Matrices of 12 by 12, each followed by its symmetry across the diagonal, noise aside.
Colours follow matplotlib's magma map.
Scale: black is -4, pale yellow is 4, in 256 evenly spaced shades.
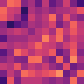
symmetric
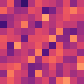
symmetric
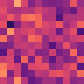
neither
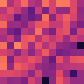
symmetric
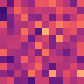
neither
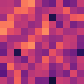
symmetric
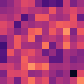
symmetric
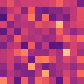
neither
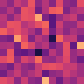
symmetric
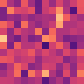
neither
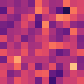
neither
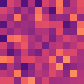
symmetric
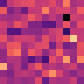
neither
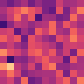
neither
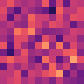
symmetric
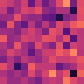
neither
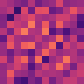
symmetric
